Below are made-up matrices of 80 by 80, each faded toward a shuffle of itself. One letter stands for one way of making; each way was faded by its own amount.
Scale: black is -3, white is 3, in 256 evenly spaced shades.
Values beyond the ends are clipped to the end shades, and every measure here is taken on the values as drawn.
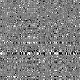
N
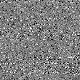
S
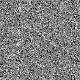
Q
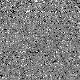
S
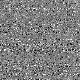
S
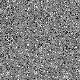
Q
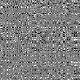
N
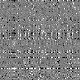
N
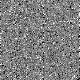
Q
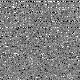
S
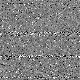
S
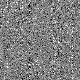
Q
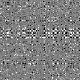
N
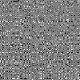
N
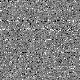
S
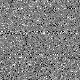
S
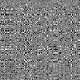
N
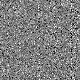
Q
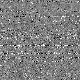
S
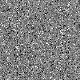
Q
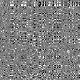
N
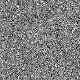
Q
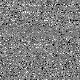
S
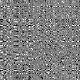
N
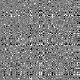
N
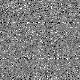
S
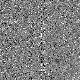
Q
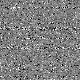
S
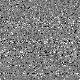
S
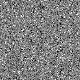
Q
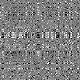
N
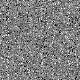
Q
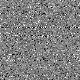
S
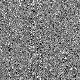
Q
